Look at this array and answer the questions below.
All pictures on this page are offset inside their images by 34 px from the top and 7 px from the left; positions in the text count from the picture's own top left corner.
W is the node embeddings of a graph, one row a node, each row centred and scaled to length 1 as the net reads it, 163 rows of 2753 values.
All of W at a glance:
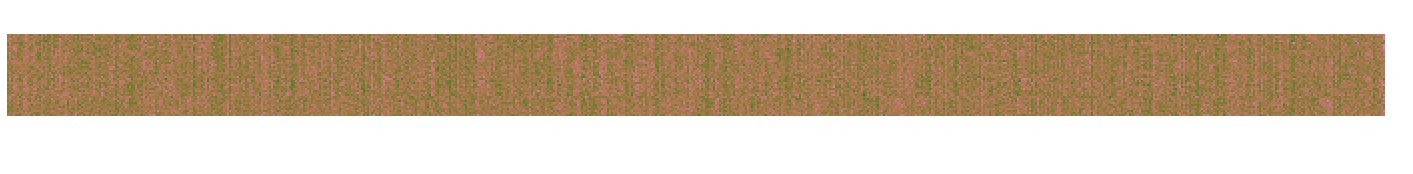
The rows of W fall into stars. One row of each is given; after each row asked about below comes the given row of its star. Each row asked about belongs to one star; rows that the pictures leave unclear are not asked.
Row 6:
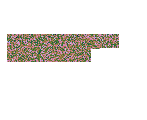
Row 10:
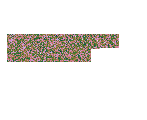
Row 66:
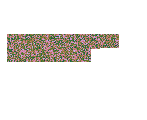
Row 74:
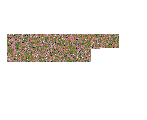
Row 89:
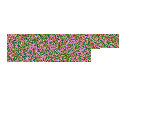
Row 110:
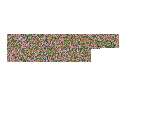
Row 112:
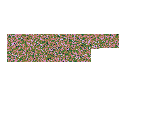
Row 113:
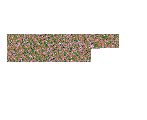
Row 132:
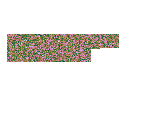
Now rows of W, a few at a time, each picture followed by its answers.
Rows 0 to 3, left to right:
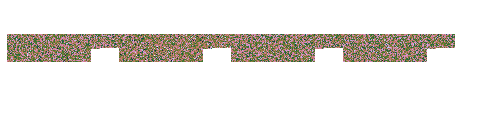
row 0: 89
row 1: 66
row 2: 74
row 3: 10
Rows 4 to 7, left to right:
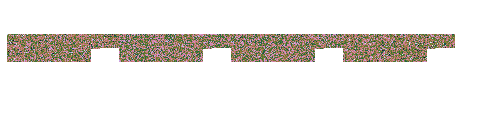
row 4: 113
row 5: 132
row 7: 112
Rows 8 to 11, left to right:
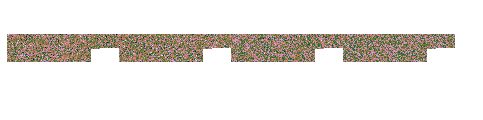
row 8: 66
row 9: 89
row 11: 89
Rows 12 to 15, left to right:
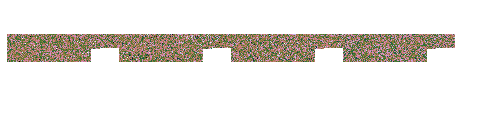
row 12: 66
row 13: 66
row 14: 113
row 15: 66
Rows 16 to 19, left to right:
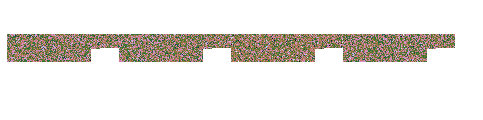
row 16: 110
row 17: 110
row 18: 110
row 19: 6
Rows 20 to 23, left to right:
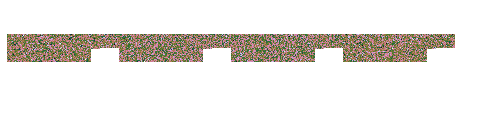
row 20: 113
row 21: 110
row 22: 6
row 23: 66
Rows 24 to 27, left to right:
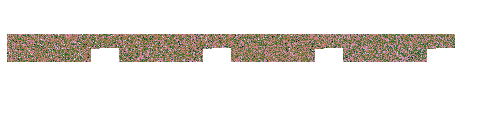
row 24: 112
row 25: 89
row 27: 6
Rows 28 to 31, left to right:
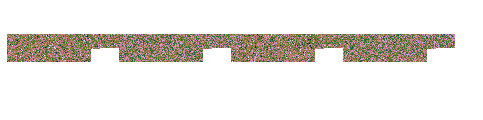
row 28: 10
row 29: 6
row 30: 10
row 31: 66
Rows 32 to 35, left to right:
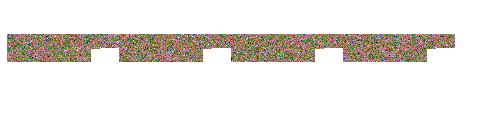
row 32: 110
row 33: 66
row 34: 89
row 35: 66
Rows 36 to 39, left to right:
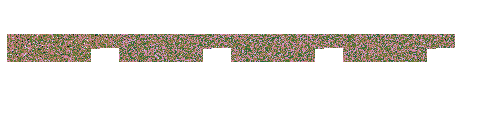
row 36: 6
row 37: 74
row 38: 113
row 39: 110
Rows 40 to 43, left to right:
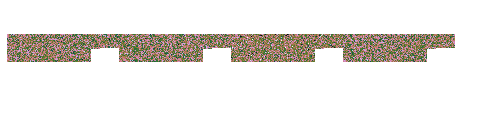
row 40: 10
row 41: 110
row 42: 6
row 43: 113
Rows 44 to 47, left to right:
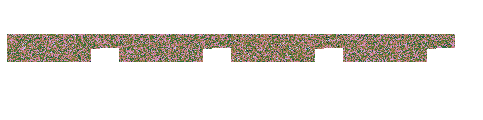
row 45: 112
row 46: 113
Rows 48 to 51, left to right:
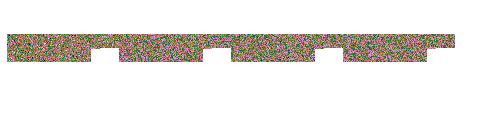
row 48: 110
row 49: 113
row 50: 132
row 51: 74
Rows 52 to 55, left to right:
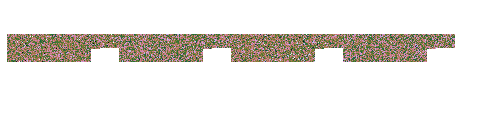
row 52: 66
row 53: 112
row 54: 112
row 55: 10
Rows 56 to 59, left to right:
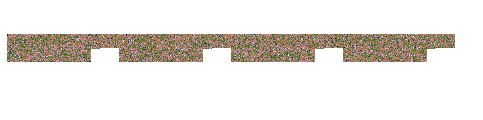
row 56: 89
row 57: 66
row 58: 89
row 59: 132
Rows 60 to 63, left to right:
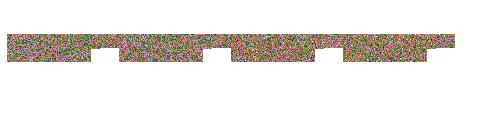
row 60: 112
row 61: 74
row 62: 113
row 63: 132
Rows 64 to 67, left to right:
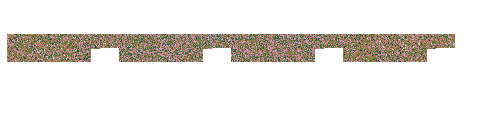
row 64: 89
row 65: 66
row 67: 132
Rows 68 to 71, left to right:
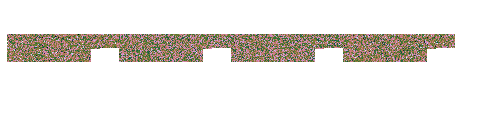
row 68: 132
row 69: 113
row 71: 112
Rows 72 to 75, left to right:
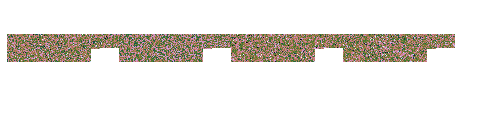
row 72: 112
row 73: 113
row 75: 132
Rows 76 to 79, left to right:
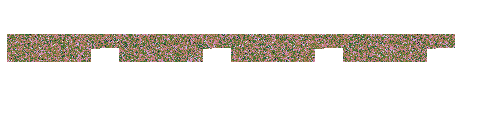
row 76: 110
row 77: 89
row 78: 132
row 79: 89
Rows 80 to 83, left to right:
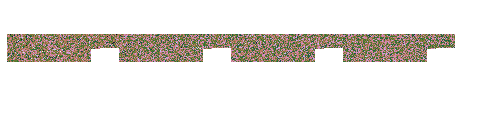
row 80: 66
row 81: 6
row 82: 110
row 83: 66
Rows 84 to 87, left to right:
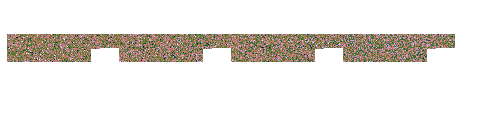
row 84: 6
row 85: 10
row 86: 10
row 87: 113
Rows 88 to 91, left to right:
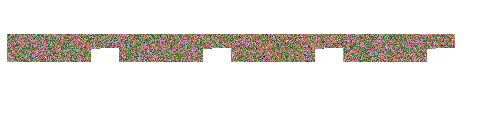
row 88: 110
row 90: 110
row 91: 74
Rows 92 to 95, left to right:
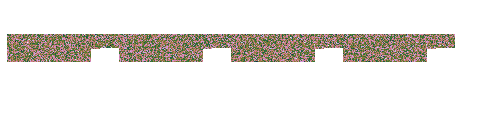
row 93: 10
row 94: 6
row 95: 74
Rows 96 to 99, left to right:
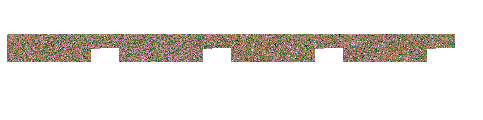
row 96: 113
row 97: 66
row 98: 113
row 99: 6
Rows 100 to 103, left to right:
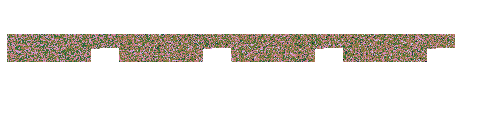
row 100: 112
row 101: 10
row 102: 10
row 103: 89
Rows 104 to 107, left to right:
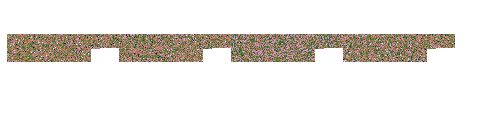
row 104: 74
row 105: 66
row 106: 66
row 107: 89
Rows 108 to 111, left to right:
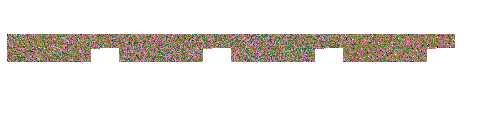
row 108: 89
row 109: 10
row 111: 74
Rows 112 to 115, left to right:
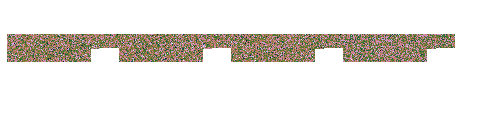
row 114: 66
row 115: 132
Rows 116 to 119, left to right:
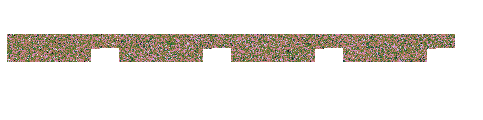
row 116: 74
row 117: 89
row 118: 112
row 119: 10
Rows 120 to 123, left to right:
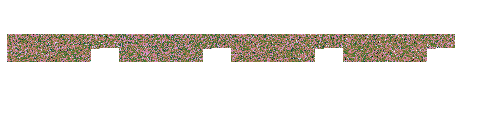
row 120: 112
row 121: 112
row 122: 112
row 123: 74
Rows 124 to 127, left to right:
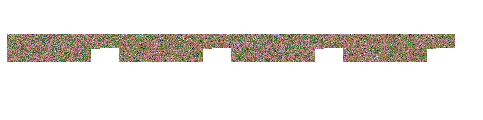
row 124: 6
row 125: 110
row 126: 110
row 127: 6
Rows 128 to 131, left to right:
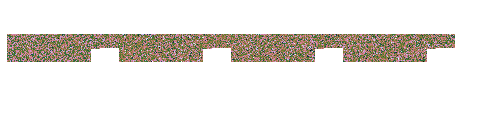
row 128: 6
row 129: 132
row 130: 113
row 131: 10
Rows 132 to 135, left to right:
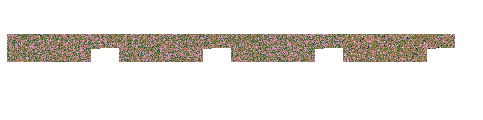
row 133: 10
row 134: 132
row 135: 110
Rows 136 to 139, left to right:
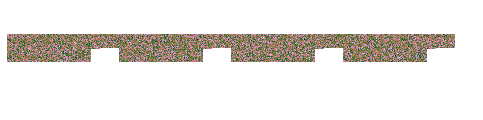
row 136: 89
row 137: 113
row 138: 132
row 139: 113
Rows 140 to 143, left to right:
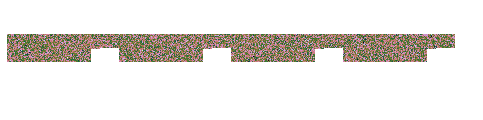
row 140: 113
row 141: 113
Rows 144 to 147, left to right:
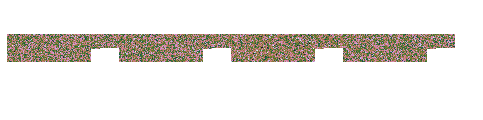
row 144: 66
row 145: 132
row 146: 10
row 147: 110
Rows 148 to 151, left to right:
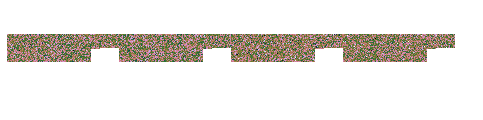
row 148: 89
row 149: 110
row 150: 113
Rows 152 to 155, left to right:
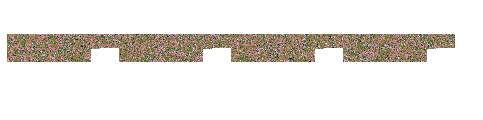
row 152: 113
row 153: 132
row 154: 112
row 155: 10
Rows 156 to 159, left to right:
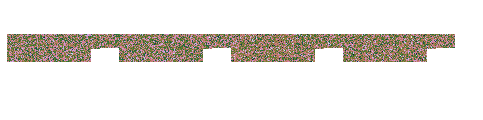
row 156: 132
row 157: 6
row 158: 10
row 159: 89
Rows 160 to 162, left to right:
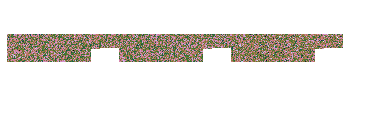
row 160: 112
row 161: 110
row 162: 132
